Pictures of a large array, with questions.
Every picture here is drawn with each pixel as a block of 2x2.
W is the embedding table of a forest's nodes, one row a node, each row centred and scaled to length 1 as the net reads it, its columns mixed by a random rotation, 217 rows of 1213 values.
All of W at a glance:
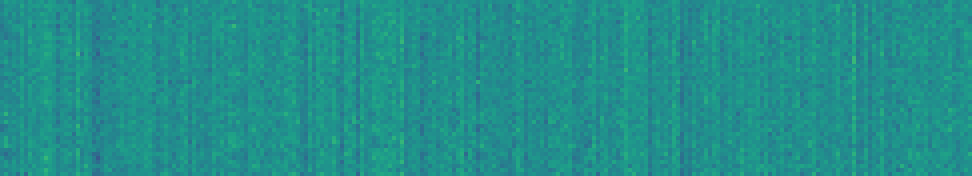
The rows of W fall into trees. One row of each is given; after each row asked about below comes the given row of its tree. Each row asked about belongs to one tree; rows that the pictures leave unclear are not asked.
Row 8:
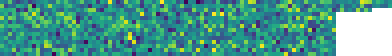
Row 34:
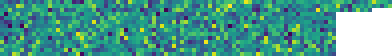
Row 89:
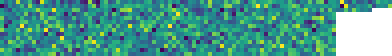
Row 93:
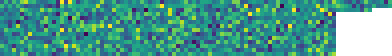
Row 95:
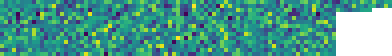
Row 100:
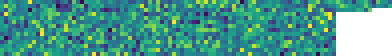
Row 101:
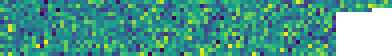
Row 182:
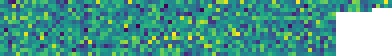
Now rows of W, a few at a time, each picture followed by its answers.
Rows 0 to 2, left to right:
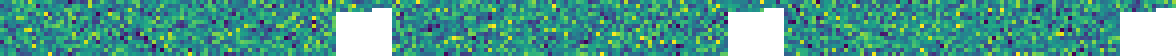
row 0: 89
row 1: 93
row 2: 34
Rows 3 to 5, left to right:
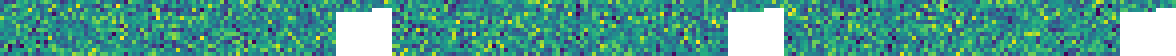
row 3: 182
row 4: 95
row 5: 100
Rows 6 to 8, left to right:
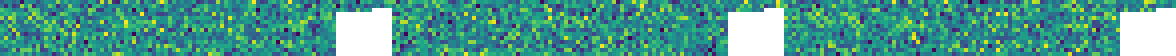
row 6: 8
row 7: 182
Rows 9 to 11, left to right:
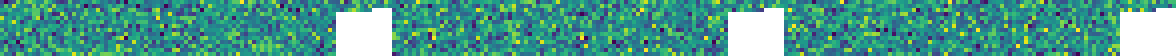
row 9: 182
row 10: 182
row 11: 8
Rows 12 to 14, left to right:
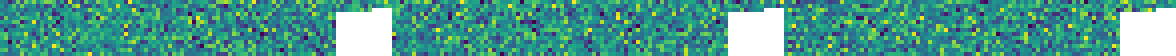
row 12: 182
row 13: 93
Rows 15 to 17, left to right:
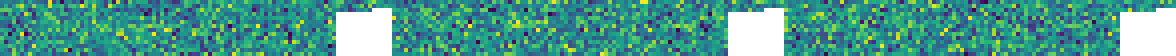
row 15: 34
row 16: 8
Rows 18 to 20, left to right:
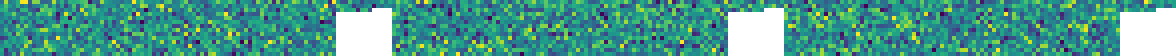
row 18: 93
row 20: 8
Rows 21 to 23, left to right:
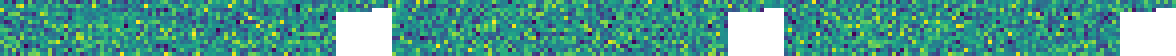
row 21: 34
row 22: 93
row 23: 34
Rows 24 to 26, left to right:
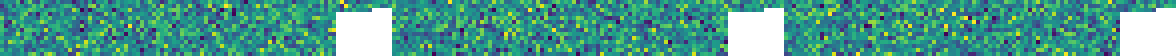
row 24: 89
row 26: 182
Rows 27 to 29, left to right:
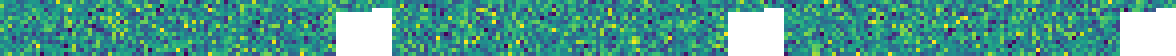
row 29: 182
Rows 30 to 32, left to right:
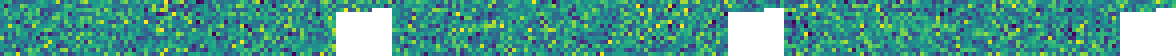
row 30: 8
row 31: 93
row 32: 34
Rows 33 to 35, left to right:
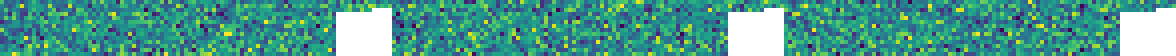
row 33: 101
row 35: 34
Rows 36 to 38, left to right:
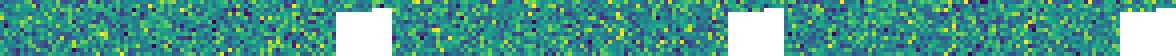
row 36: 89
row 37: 93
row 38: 8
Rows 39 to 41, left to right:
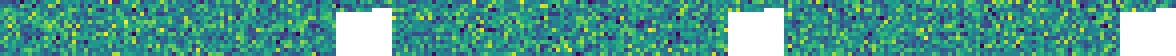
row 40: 8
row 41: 93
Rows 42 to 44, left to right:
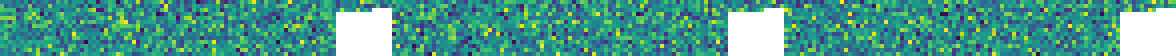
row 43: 95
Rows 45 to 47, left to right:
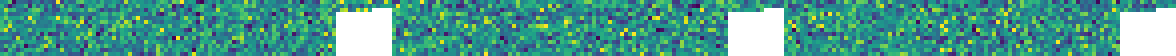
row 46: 100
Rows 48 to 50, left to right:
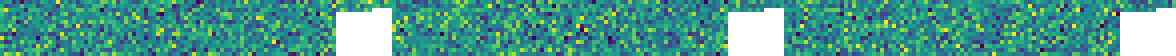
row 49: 8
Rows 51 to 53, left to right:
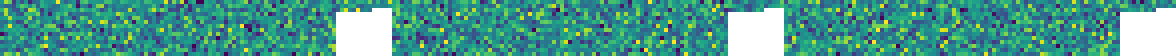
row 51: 8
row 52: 93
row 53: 93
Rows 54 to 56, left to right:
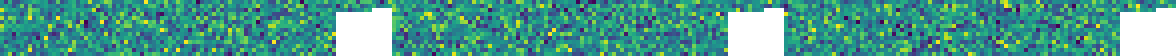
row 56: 89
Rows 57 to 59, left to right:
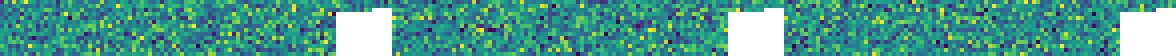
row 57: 93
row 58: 8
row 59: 182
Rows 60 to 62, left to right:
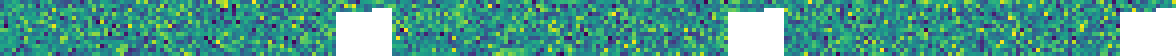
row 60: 89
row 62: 93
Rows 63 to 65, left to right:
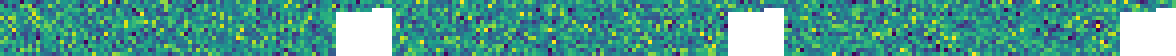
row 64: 93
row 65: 89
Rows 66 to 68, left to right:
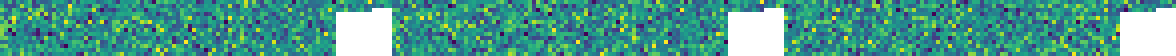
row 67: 8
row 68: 89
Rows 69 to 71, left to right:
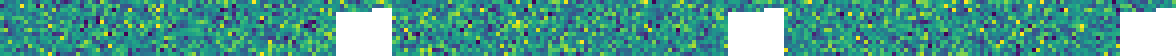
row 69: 89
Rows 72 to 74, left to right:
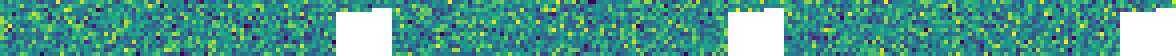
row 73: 8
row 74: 93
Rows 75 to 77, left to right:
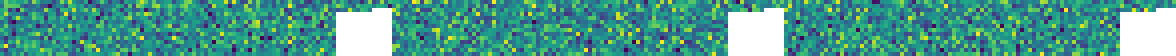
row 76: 93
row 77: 93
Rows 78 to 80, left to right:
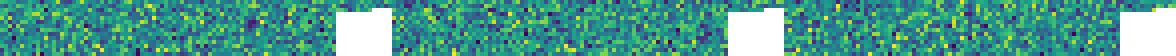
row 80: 95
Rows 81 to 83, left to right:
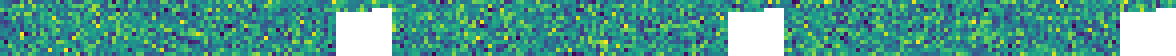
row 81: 34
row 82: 8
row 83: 182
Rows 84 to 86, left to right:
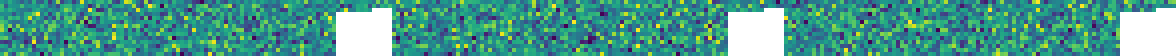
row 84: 8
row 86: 8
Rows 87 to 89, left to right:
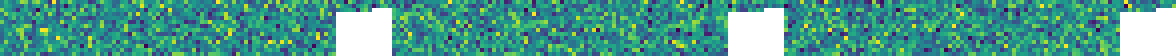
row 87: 93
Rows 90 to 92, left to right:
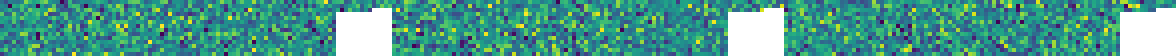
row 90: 182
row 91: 95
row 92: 89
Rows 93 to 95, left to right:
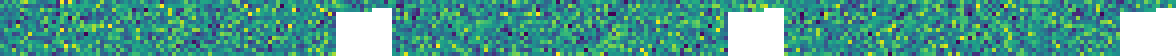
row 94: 101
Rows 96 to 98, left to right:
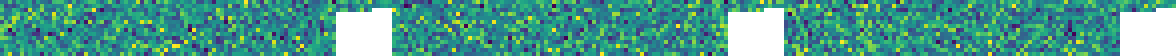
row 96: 8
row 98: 34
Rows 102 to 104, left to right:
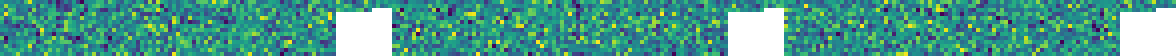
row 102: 100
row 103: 95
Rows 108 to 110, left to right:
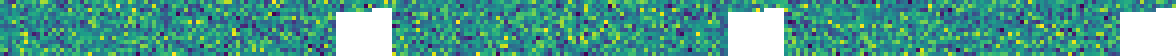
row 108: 182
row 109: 95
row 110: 34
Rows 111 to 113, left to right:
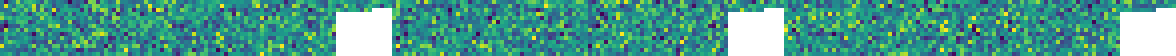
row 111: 89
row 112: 93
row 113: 8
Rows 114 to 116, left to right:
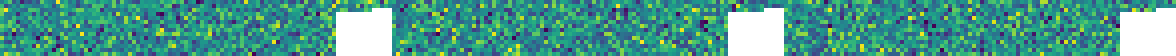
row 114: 8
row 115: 89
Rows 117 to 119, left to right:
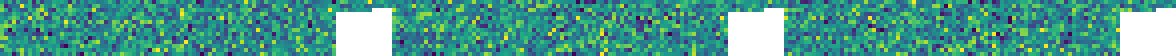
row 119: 8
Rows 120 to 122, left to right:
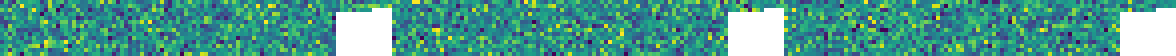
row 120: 101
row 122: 8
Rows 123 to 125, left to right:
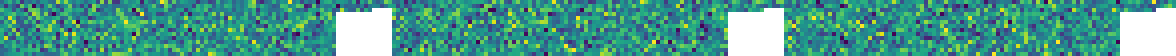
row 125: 8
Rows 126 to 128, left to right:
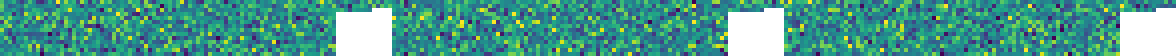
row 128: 93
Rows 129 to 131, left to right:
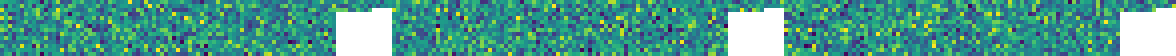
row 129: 8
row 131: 95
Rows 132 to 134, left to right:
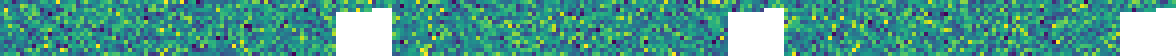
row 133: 182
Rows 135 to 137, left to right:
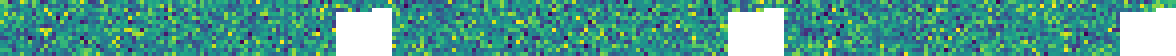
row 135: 93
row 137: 101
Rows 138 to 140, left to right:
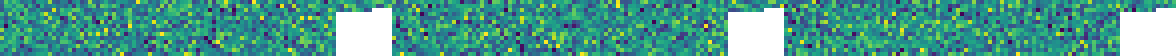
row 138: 89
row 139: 89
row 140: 34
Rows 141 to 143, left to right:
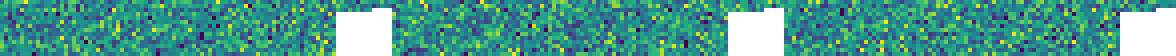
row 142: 89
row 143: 93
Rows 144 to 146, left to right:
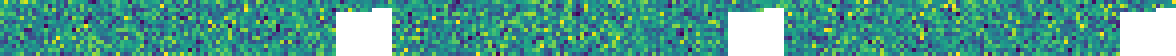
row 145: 95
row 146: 93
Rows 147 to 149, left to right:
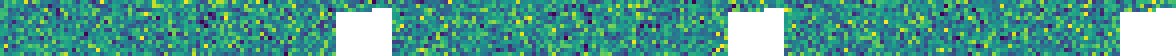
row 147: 93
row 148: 8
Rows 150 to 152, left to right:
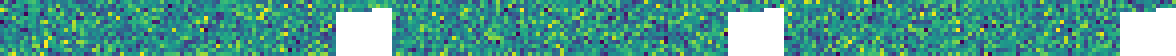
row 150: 101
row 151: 89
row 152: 93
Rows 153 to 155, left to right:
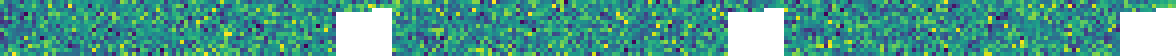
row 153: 101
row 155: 101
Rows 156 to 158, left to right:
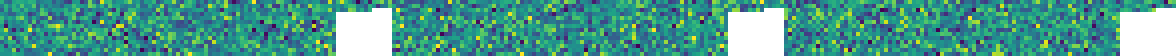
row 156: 89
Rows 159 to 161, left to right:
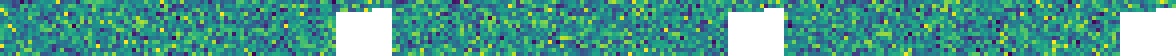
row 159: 8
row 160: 182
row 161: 89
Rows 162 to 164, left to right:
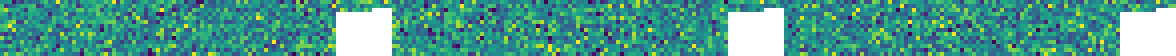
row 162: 8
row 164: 89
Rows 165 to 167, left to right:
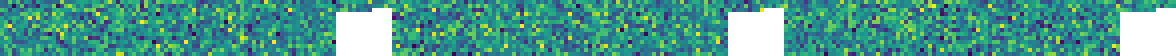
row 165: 8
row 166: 95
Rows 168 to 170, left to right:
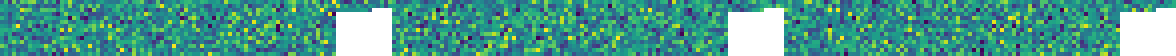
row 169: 95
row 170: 93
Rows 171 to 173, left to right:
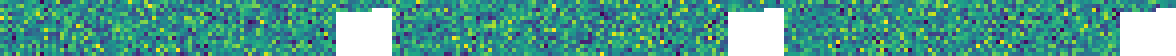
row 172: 93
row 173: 93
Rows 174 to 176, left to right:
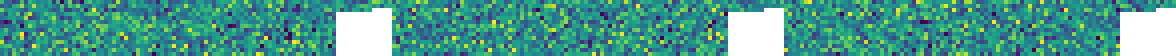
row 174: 34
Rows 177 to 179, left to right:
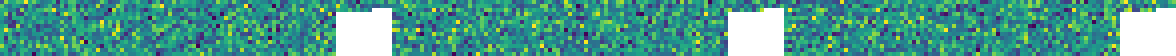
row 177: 93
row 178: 95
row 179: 8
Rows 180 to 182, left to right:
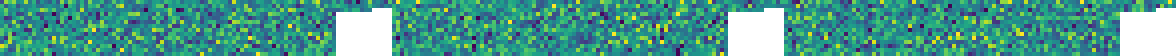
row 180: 93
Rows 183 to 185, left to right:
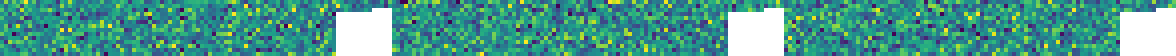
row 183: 93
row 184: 182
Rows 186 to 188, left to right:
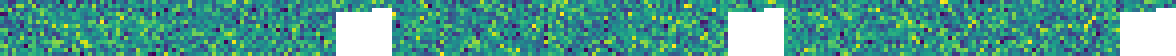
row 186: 34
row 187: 89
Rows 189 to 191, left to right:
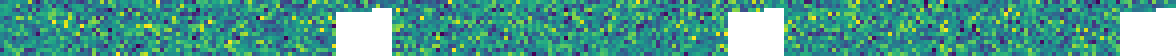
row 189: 100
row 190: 8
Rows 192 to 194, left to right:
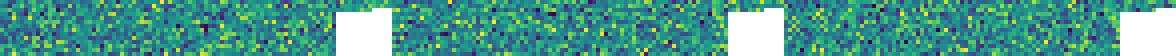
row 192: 101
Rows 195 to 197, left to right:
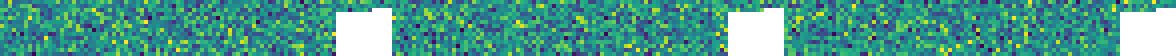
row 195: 8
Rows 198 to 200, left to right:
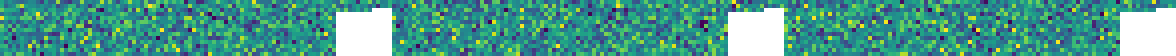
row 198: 8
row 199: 89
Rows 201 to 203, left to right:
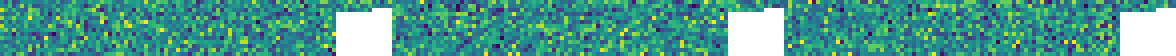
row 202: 100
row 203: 93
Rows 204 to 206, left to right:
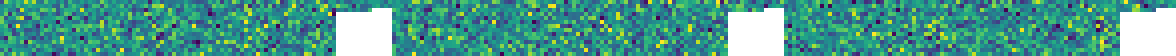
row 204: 93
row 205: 93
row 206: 89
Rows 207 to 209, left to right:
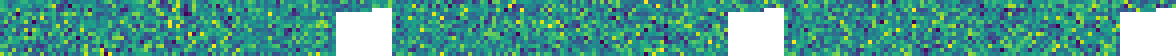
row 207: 95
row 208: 89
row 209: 89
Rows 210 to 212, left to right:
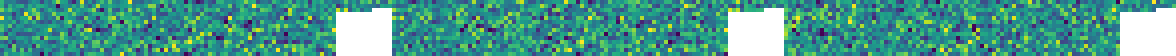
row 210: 8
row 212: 8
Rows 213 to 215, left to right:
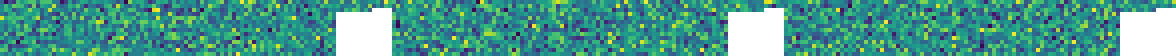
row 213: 182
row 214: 89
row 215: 93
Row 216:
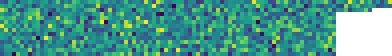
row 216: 8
